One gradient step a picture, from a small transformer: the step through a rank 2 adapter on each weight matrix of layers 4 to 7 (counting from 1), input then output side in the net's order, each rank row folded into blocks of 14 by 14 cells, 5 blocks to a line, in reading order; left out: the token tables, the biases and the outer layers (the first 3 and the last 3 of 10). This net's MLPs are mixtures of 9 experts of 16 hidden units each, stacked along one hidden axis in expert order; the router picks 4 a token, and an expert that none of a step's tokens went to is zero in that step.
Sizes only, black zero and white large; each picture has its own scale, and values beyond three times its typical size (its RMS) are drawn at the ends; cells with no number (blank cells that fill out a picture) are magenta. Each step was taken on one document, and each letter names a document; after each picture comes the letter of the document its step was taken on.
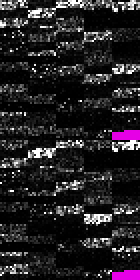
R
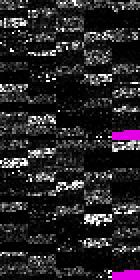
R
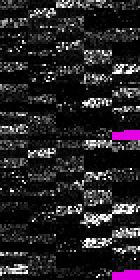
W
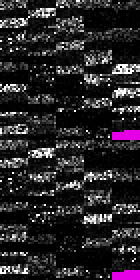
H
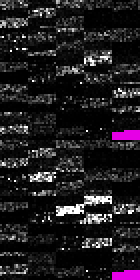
H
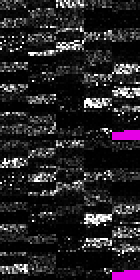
W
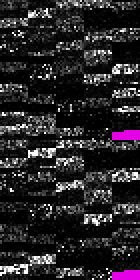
R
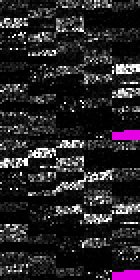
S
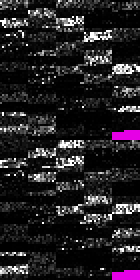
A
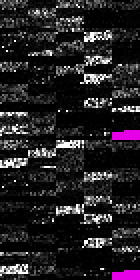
A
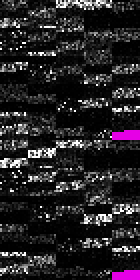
R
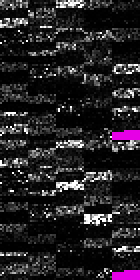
R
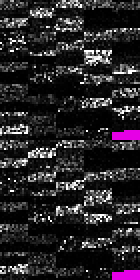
H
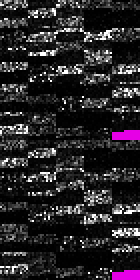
S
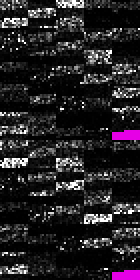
H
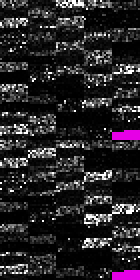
W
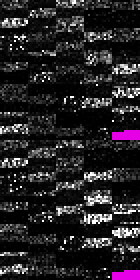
H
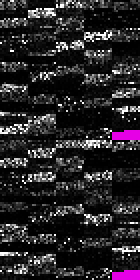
W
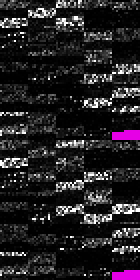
A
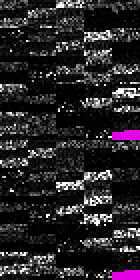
R
